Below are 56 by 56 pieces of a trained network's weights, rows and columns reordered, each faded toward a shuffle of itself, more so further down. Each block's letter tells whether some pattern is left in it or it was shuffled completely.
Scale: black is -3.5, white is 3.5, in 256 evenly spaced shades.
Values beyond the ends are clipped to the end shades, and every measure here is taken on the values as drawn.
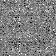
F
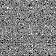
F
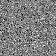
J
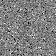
J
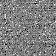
F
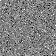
J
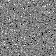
J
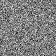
J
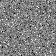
J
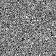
J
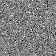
J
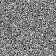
F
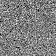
J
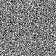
J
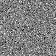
J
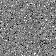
J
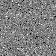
J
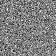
J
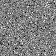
J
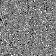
F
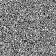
J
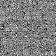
F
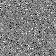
J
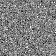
J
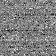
F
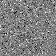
J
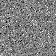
J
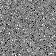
J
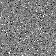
J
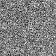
F
